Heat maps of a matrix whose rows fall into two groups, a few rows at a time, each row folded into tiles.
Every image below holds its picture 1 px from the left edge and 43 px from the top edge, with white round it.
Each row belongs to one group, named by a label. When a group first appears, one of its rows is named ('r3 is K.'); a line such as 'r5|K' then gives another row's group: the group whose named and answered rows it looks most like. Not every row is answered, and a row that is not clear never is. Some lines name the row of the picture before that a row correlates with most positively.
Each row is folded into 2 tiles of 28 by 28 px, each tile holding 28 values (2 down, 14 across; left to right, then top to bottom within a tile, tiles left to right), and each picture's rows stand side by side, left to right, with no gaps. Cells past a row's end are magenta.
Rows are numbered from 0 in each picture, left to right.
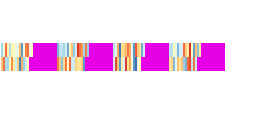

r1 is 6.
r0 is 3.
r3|6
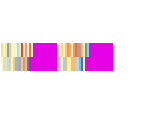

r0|6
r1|3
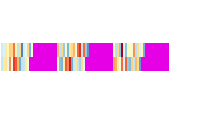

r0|3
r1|6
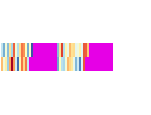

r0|6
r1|3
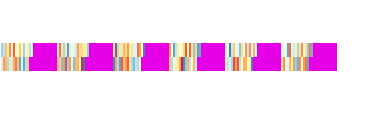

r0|3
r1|6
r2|3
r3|6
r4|6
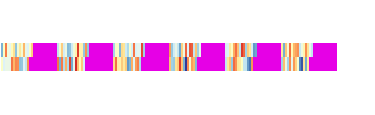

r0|3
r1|6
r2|6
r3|6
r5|3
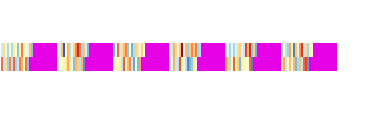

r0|6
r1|6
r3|3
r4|6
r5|6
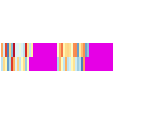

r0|3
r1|3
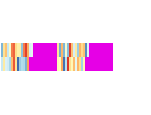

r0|3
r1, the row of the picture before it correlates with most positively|0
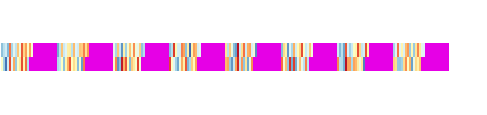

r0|6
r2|6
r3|3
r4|3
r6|6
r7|3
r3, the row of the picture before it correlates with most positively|1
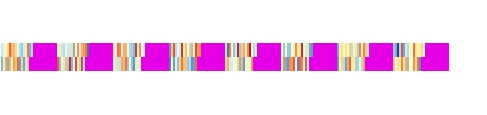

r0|3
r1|6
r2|3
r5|6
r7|6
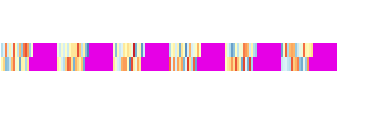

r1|6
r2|6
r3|6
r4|6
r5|3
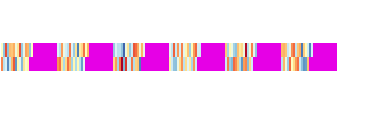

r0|3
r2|6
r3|3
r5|3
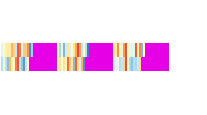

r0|3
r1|6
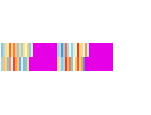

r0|3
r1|6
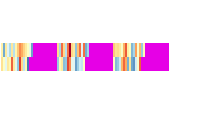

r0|6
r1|3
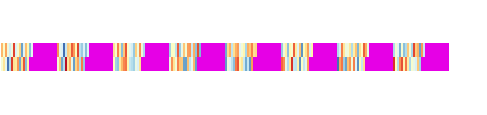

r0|3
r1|6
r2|3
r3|6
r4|3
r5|3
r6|3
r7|6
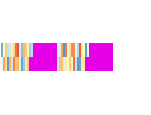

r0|3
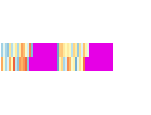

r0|6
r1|3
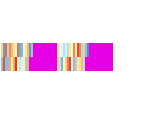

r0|3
